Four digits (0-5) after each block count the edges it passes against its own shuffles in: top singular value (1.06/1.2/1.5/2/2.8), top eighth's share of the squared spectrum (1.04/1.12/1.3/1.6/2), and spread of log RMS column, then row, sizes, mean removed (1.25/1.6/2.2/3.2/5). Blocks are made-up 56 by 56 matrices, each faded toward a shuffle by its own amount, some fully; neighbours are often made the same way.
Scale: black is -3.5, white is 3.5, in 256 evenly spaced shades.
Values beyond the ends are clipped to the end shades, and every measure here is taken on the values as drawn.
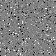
1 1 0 0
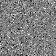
0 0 0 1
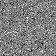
0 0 0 0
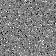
0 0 0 0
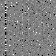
4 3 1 0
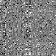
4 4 2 1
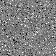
1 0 0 0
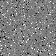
1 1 0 0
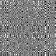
4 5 3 2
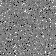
0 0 0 0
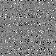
2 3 2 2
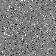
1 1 0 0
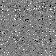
1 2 1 2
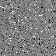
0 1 0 1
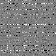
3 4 2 3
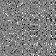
4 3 2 1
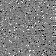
3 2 1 1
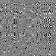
4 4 2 2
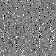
3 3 1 0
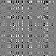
5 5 4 3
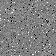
2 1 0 0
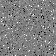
2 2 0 0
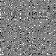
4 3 2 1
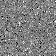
0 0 0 0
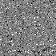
1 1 0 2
